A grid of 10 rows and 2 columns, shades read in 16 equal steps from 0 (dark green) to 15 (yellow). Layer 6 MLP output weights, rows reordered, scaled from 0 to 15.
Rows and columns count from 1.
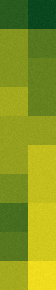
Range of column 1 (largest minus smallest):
8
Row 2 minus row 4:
-2 -1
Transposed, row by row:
2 8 8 10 9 9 7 4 5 10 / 0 5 6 6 9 12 12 13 13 15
